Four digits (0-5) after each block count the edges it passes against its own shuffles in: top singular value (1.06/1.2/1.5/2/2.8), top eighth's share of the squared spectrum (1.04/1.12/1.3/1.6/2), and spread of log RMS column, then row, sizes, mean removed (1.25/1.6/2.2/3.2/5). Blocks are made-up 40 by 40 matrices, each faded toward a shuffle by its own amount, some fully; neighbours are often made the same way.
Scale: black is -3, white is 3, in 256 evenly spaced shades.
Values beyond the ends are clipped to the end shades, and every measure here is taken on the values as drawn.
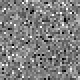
0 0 0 0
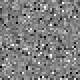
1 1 0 1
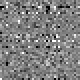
2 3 2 3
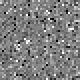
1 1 1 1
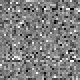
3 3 1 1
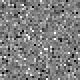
0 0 0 0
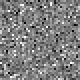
0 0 0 0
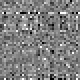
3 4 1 3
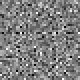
3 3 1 1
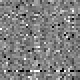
3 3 1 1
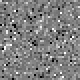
1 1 1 0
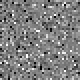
2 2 0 0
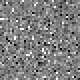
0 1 0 0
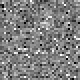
3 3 1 1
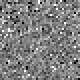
0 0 0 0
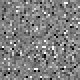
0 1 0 0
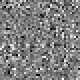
2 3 1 2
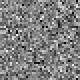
2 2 1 0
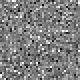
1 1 0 0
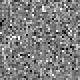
0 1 0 1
